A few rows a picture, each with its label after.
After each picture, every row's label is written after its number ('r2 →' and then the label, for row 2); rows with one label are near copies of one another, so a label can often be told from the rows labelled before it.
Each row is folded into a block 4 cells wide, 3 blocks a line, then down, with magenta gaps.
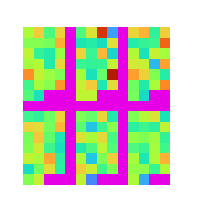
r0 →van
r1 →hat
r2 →van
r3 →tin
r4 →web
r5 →web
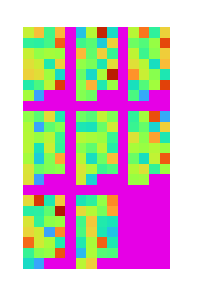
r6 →van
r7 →hat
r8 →van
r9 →web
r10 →web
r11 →hat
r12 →van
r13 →tin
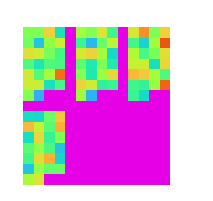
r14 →web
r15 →web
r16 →van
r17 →tin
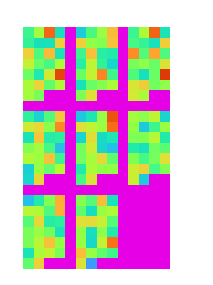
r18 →hat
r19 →tin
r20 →hat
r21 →tin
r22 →tin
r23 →web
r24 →tin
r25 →web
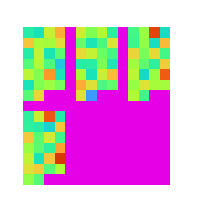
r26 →tin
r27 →web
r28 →hat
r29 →hat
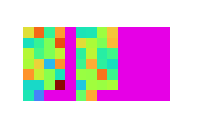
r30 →van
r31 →tin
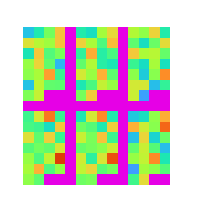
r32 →tin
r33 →tin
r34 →web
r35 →hat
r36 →hat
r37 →tin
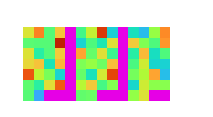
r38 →van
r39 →hat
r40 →tin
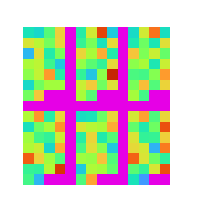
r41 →tin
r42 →hat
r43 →hat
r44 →van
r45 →tin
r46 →van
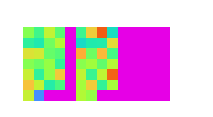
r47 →web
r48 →hat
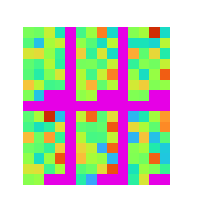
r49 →web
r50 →hat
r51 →hat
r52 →hat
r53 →van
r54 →tin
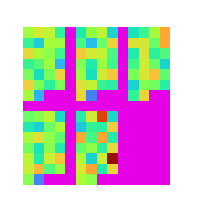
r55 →web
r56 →web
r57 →tin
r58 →web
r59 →hat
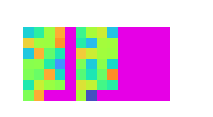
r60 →tin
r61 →web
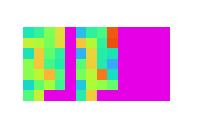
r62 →tin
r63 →tin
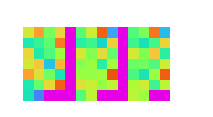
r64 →van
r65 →hat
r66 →hat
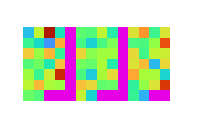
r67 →hat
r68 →web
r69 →van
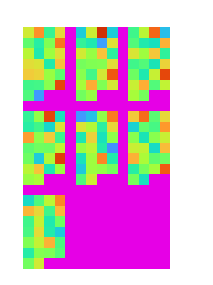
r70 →van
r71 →hat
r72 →hat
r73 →hat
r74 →tin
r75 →van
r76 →tin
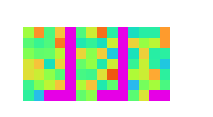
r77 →van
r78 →hat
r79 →tin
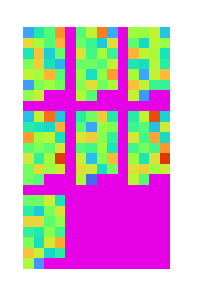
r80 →tin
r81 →hat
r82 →web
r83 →hat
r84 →web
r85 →hat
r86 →web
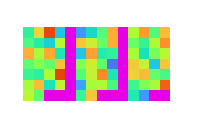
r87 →hat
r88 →tin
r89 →van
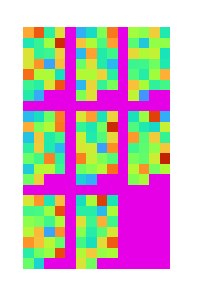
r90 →van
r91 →tin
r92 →web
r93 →tin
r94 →van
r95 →hat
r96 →van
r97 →hat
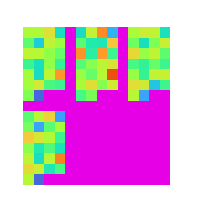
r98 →web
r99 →hat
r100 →web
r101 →web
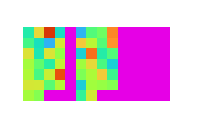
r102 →hat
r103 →tin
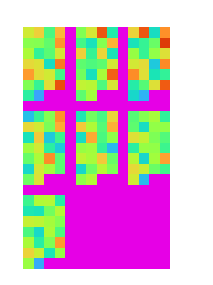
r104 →van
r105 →hat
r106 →van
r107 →tin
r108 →tin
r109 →web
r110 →web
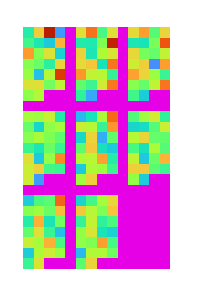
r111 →hat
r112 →van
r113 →van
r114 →web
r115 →tin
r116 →web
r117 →tin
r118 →tin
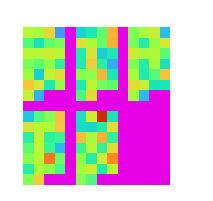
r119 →web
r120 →tin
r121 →web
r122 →tin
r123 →hat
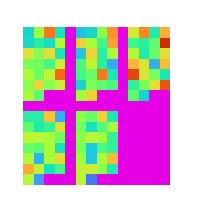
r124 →hat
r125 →tin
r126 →van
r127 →web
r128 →web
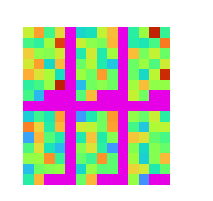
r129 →van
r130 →tin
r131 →hat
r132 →tin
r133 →tin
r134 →web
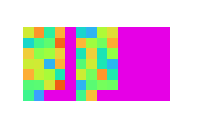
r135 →van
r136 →tin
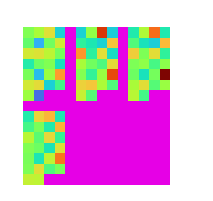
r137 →web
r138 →hat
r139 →hat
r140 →hat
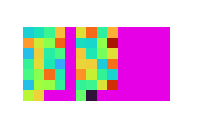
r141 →tin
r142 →van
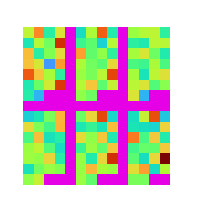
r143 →van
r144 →hat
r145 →web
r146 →tin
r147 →hat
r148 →hat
